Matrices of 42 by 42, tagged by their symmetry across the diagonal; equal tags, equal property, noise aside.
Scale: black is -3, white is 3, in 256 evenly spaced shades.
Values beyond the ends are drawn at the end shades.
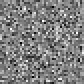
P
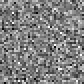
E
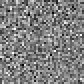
P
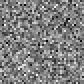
P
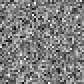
E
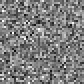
E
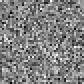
E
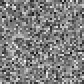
E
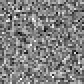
P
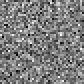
E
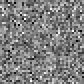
P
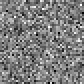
E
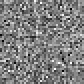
P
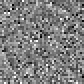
P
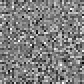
P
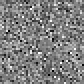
P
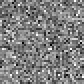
E
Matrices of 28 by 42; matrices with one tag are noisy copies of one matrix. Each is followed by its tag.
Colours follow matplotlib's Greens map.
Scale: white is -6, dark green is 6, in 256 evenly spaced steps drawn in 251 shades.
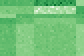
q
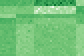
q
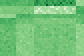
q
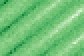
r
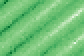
r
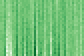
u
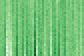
u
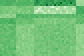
q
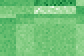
q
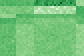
q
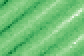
r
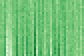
u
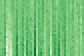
u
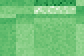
q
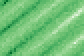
r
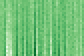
u
